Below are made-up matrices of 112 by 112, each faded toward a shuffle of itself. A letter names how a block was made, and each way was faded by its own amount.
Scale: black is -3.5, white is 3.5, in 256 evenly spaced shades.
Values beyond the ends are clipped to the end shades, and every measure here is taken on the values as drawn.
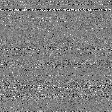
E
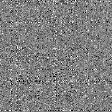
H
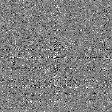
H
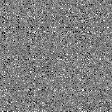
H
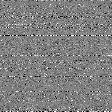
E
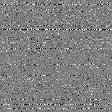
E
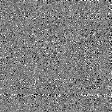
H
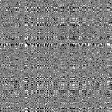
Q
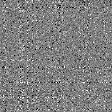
H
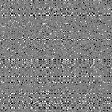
Q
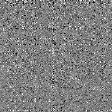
H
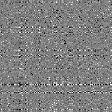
Q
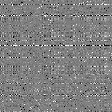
Q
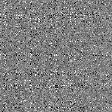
H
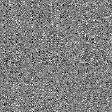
H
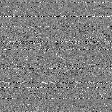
E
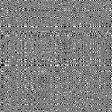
Q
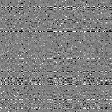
Q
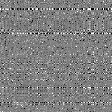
Q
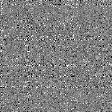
H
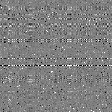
Q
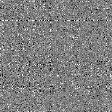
H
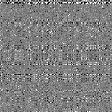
Q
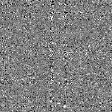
H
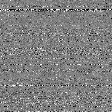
E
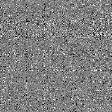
H
